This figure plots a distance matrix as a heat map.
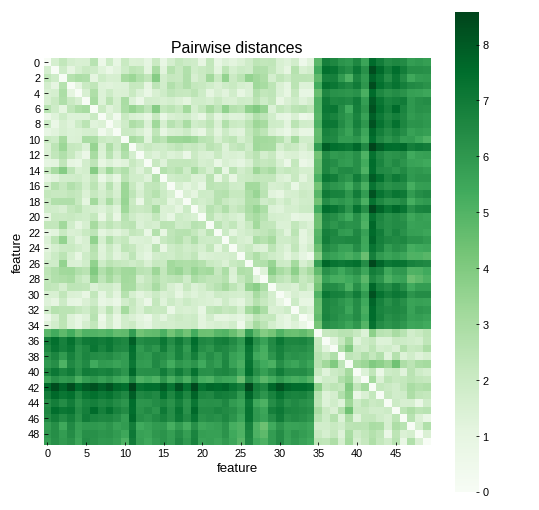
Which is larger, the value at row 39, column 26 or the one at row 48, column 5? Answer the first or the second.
the first
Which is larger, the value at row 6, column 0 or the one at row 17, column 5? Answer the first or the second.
the first
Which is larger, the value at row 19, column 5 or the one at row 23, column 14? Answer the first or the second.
the first
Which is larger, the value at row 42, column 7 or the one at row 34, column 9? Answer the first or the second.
the first
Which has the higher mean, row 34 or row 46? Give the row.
46
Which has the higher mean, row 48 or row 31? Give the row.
48
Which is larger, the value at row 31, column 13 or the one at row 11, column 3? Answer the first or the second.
the second
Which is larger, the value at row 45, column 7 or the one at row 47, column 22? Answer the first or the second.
the first
